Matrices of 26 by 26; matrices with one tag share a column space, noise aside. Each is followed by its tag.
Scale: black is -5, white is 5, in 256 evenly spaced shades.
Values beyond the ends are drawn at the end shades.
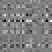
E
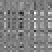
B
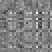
B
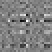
E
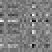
E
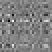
E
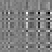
B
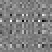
E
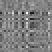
B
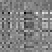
B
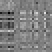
B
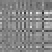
B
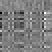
B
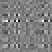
E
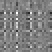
B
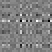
E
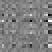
E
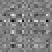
E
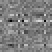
E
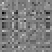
B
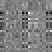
B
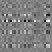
E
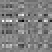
E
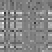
B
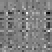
B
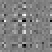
E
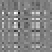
B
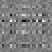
E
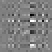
E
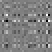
E
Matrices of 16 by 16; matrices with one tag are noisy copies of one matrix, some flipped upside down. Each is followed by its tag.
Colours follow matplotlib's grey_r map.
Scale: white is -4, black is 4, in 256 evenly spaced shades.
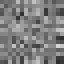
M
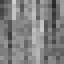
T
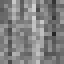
T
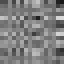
M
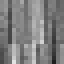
T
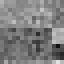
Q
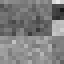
Q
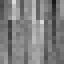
T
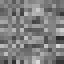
M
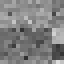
Q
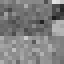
Q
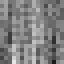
T
